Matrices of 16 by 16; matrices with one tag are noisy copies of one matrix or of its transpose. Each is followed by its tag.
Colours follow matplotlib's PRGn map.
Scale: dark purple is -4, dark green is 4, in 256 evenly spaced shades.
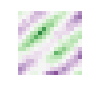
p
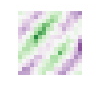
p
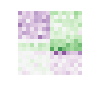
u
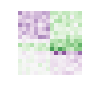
u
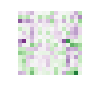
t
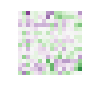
t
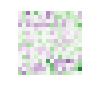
t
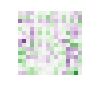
t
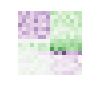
u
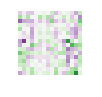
t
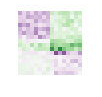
u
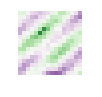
p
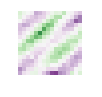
p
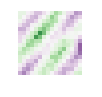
p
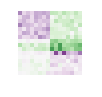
u
